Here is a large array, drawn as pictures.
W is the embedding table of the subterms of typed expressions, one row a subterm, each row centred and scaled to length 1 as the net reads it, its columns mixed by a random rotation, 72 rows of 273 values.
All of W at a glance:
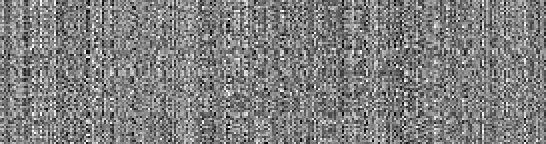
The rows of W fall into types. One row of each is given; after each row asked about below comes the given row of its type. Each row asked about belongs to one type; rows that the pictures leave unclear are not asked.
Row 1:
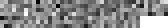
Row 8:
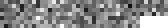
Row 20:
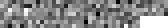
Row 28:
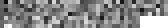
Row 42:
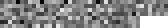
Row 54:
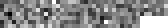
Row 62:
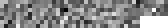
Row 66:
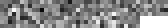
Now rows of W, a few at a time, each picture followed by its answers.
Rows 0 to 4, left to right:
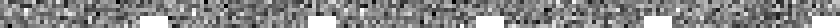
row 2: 20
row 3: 54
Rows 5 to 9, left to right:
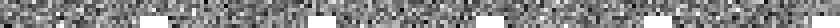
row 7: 54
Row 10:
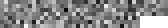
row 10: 54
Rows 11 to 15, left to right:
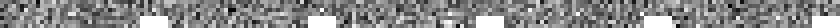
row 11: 8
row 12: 62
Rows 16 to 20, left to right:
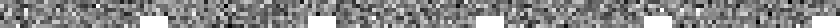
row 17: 1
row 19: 28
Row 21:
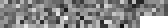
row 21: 62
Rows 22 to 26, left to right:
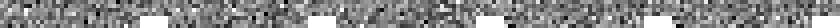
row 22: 20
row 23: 20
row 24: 54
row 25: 1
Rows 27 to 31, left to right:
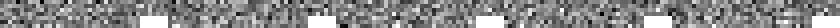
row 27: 42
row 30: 62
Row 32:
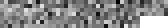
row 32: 20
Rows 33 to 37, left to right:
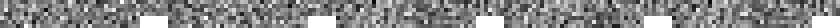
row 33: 54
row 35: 8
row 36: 8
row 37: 8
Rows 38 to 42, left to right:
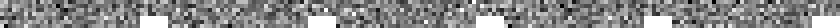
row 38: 1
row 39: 28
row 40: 66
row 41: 1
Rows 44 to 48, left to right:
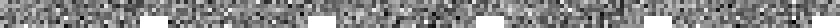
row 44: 62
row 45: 42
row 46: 20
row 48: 1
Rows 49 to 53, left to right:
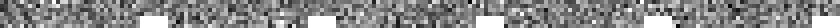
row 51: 1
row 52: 66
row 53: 1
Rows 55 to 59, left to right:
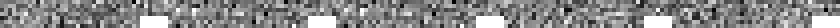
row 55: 1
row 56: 20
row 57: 20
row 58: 62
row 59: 66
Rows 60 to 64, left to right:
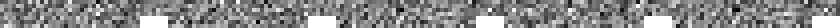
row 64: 62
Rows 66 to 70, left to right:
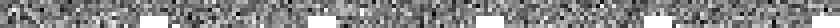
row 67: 28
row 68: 20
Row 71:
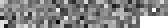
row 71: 62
